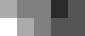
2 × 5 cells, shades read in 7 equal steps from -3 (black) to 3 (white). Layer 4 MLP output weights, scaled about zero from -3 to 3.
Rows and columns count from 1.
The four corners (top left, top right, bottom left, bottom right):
1 -1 3 -1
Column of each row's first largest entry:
1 1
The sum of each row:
-2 2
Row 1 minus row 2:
-2 -1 0 -1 0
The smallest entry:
-2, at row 1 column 4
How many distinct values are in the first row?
4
